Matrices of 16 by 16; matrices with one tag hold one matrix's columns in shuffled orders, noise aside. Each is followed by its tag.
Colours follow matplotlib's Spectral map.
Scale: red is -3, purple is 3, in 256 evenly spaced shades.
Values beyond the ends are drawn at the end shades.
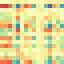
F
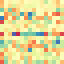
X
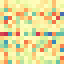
X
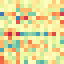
X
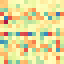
X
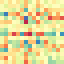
X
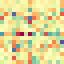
X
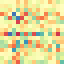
X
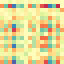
F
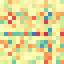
X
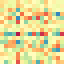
X
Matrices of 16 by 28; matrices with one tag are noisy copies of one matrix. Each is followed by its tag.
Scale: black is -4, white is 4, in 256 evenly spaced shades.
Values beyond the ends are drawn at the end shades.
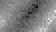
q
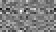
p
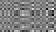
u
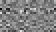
p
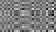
u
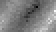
q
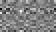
p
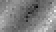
q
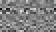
p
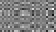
u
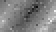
q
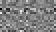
p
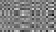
u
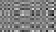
u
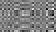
u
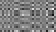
u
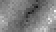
q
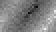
q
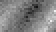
q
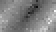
q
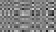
u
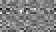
p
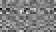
p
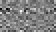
p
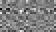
p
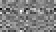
p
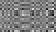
u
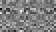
p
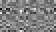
p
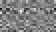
p
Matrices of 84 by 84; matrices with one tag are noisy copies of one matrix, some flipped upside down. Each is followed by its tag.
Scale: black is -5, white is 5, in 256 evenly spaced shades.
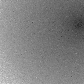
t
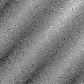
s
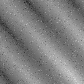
s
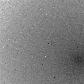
t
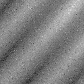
s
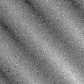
s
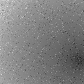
t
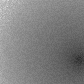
t
